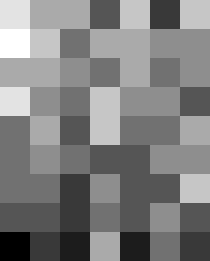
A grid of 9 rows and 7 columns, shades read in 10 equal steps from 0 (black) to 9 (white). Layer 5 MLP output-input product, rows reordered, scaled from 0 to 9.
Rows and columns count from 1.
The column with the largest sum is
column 1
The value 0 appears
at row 9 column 1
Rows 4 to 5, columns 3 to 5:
4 7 5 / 3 7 4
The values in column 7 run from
2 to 7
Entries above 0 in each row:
7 7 7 7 7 7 7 7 6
